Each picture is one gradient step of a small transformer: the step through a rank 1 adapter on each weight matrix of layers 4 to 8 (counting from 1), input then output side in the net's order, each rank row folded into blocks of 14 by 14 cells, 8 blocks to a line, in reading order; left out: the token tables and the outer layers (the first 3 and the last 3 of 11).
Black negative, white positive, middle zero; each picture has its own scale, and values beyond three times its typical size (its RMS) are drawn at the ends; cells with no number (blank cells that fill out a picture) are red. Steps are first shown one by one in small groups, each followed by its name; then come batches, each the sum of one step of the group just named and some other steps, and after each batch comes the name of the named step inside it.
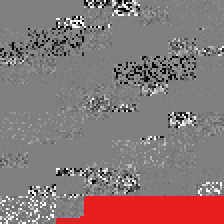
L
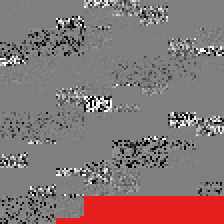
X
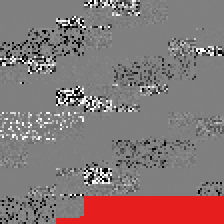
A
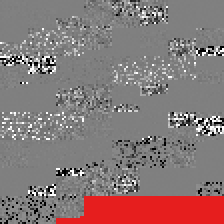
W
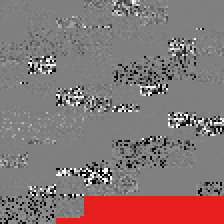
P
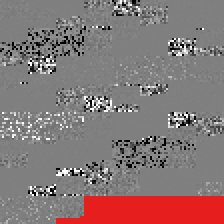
A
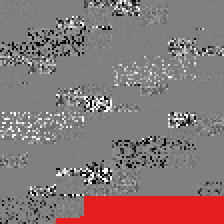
W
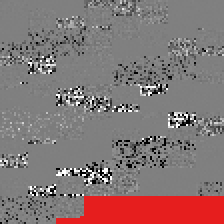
P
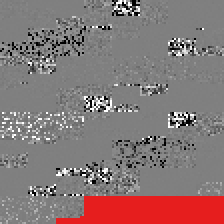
W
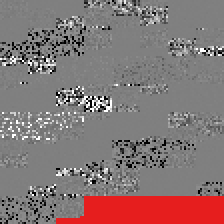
A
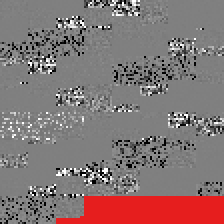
P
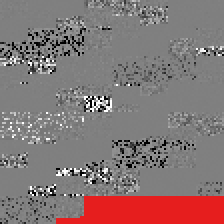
X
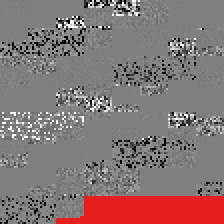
W
